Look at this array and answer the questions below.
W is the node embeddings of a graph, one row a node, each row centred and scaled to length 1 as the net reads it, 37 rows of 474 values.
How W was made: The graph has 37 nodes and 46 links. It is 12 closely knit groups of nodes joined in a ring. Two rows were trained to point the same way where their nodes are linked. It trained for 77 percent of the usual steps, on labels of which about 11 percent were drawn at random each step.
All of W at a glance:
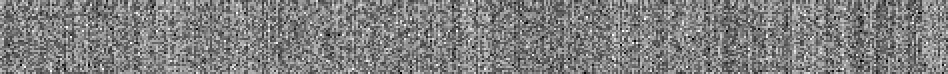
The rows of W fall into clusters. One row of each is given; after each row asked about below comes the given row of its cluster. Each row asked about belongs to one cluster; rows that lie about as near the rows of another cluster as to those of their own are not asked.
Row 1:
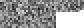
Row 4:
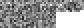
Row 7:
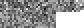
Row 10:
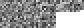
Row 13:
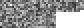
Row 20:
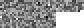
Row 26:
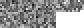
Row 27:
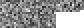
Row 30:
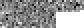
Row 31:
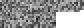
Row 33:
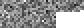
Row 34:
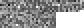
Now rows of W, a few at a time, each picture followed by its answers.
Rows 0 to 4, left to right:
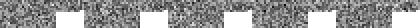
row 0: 1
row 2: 7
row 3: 4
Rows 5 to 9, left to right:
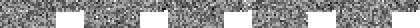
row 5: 13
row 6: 31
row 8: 20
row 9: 26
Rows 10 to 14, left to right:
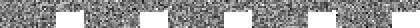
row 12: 33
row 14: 27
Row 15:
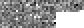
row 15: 10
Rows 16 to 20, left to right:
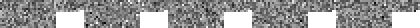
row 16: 30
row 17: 30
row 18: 27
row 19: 1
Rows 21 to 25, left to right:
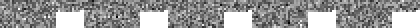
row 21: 34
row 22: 20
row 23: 33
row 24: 26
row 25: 4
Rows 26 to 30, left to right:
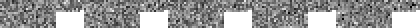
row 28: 34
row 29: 13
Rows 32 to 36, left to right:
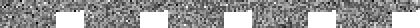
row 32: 10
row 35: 31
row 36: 7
